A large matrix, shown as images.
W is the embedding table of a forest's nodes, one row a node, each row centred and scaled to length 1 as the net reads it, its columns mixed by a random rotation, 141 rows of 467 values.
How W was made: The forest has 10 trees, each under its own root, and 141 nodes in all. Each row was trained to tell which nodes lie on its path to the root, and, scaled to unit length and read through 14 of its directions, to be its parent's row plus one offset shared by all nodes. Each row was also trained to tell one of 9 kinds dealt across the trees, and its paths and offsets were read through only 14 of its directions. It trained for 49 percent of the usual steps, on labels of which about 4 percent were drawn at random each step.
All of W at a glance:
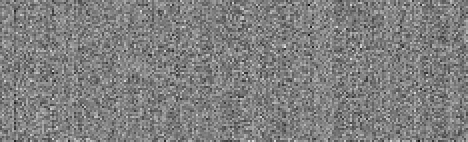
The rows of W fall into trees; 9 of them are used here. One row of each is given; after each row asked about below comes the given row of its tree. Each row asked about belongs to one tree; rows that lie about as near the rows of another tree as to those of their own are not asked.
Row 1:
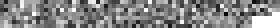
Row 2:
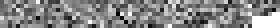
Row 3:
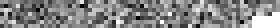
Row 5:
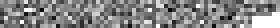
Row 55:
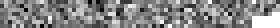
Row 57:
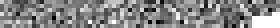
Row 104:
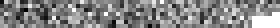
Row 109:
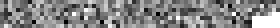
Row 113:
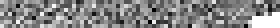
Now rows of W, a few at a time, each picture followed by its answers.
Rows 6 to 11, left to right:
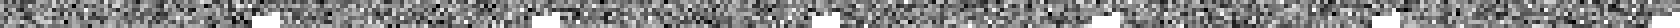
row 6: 57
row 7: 104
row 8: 104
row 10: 1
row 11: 104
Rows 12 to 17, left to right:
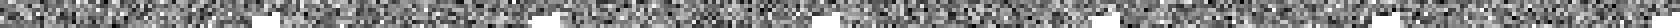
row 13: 113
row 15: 1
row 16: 55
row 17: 104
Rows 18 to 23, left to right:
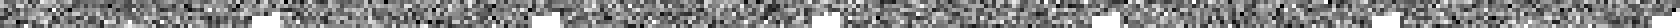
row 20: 104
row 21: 1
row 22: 1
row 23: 57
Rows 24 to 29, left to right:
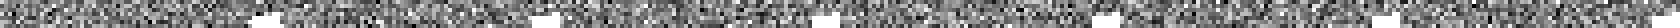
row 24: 113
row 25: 2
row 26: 104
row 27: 57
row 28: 3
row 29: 1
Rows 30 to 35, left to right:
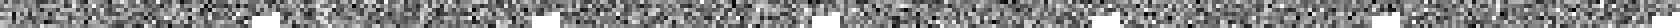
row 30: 1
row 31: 113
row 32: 109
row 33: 57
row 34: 113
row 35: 3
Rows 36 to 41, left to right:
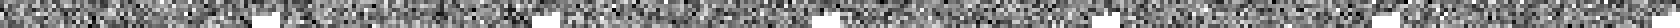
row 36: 2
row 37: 57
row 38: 113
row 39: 104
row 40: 57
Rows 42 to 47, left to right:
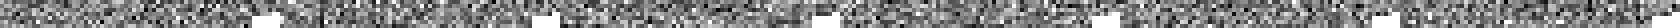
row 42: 109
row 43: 3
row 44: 5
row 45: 1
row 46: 1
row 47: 3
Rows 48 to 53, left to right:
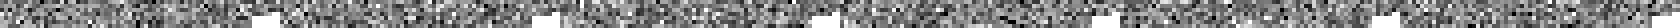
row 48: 2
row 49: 2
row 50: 113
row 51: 109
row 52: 57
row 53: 1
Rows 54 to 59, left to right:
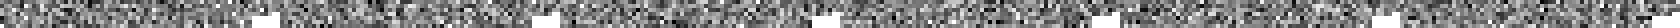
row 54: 55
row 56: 113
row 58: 109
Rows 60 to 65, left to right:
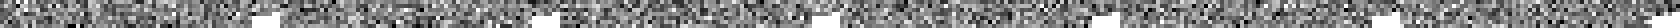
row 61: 2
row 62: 104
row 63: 55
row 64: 2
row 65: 113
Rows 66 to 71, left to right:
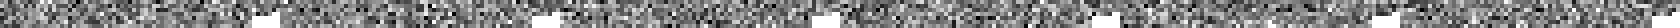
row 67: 113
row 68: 104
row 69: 3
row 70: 5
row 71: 57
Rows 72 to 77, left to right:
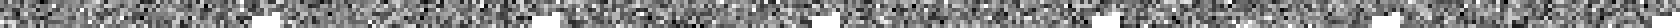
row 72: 3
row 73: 3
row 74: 1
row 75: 57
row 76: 57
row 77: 3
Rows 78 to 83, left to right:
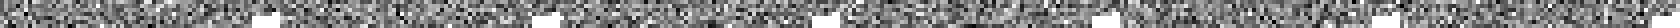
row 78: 2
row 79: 2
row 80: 2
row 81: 1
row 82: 3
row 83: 55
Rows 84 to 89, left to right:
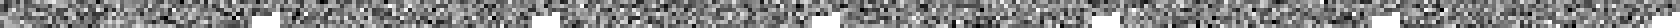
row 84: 57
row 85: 104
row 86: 1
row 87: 2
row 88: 57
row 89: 5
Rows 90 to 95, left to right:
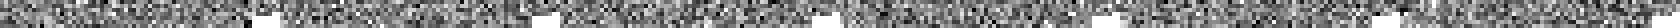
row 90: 55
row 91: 2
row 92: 3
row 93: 3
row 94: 1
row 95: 104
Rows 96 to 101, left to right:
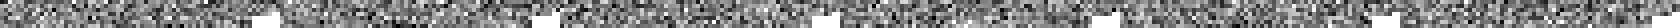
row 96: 1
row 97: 1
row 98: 55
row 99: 57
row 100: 2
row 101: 3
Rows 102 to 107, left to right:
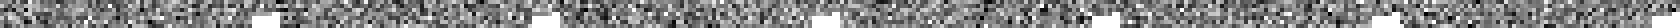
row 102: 104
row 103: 104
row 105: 3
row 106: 3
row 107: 113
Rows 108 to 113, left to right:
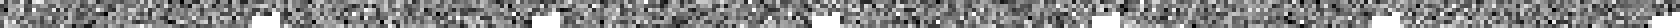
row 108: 109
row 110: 104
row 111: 109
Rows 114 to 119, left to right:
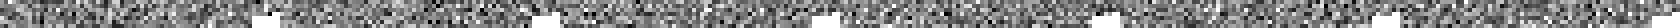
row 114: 3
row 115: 109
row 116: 113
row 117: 113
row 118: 3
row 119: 3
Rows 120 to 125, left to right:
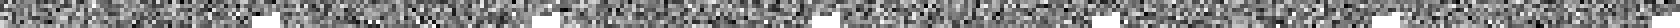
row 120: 1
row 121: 3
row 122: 104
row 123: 2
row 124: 57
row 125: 2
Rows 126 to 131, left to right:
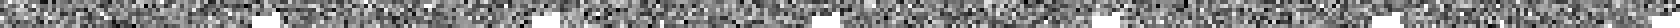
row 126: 1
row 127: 104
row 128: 2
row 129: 104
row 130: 55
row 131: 2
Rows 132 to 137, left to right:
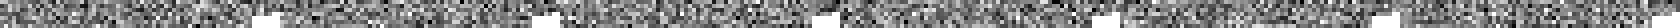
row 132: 109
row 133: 2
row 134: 113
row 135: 109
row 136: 57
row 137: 1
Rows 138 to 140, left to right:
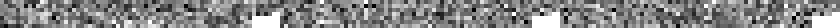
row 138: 5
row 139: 55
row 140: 104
